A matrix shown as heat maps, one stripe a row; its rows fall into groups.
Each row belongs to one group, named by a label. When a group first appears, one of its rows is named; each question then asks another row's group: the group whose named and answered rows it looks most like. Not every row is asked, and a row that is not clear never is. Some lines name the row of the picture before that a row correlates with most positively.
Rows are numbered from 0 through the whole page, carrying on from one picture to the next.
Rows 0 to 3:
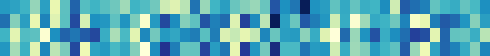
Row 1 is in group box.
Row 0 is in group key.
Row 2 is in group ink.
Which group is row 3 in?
box
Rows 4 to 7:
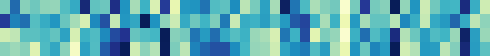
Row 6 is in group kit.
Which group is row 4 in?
kit
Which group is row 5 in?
key
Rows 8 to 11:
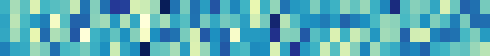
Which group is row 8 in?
kit
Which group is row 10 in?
box
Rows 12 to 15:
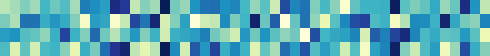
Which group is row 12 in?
kit
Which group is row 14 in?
ink
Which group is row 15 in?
kit
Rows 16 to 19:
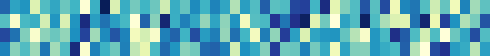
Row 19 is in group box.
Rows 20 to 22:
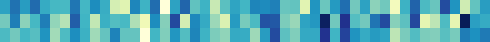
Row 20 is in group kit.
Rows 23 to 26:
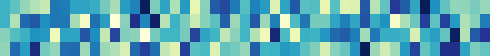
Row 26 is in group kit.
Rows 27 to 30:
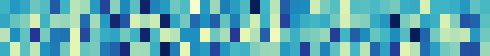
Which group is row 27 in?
key
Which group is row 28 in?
kit
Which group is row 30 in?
kit
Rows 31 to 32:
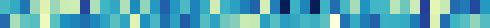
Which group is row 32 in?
ink
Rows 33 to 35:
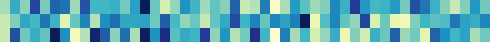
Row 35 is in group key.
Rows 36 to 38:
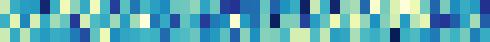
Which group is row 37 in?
box
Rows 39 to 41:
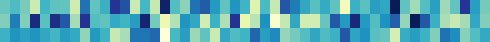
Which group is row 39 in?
kit
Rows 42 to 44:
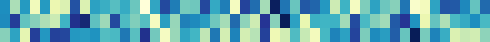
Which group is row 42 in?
box
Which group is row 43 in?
kit
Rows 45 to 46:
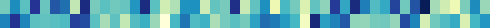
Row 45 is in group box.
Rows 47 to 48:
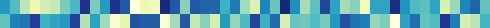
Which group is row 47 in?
kit
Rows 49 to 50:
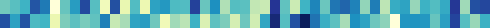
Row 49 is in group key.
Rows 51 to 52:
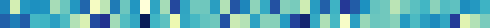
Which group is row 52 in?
key
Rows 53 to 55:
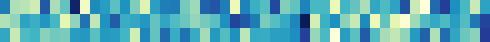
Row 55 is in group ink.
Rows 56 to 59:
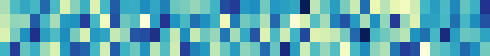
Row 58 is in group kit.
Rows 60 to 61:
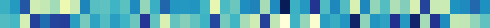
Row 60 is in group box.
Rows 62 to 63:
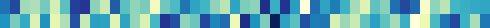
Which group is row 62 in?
kit
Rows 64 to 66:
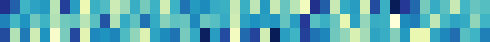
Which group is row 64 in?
ink
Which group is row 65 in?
key
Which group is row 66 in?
box
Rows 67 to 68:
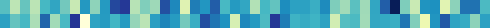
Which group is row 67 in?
kit
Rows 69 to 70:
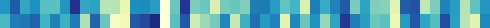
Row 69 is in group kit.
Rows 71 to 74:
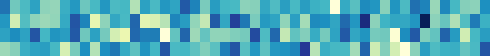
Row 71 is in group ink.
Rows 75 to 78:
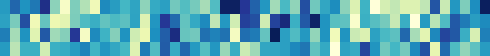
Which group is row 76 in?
box
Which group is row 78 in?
ink
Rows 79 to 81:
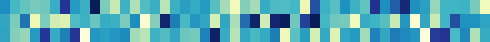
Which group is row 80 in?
box
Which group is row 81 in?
box
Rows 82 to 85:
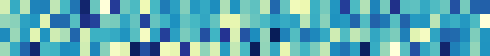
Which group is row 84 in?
box
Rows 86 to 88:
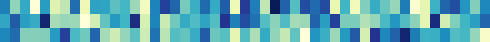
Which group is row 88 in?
ink
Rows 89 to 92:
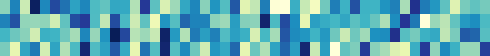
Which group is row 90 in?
kit
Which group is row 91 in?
kit
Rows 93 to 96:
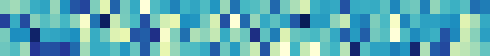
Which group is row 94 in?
key
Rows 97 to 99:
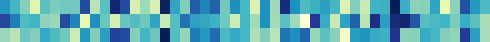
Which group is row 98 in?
ink
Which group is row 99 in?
kit
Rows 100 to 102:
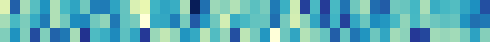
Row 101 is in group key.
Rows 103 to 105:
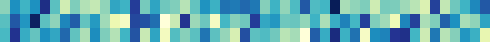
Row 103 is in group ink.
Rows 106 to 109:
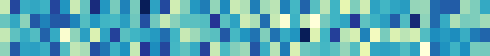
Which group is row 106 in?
key
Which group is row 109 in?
key
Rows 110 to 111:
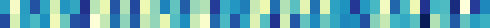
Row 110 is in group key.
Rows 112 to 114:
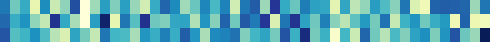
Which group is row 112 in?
box
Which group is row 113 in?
key
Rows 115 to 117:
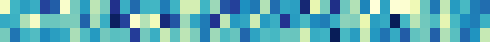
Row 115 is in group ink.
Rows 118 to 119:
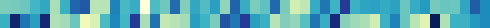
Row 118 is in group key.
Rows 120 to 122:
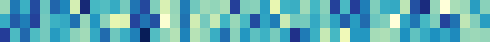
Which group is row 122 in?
key
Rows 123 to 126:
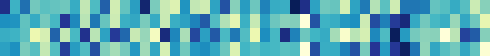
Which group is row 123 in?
key
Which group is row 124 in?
ink
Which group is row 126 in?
ink
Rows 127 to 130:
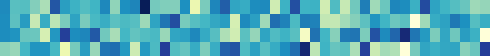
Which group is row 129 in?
ink
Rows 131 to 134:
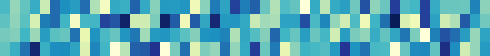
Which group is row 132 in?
kit
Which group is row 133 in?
box
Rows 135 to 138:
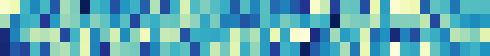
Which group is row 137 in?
ink
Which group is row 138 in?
key
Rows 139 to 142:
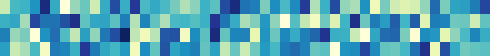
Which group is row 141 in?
kit
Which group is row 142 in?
ink
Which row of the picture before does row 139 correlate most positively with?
136
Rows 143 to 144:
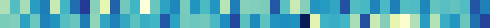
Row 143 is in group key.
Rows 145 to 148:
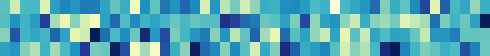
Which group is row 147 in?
key
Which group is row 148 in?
kit
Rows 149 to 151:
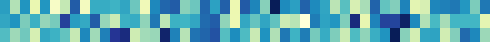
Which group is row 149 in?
box
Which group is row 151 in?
kit
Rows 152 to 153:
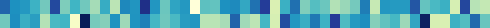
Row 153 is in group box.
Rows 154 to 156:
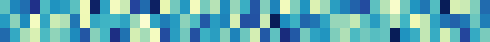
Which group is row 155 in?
box
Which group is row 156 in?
kit
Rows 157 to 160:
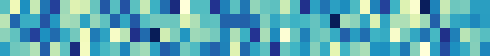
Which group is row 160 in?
box
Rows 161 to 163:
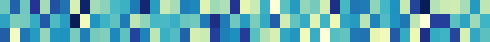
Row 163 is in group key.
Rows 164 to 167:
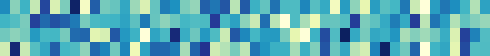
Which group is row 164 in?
box
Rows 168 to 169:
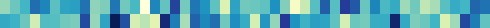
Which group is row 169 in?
kit
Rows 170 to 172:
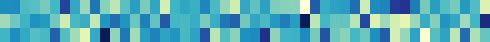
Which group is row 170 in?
ink
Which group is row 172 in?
key
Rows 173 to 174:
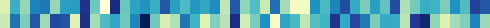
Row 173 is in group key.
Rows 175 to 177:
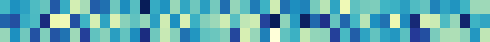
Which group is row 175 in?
key
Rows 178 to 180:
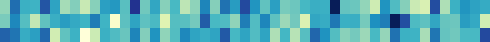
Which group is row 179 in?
ink
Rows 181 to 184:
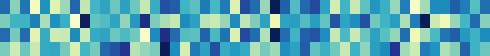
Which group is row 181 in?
box
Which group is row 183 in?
box
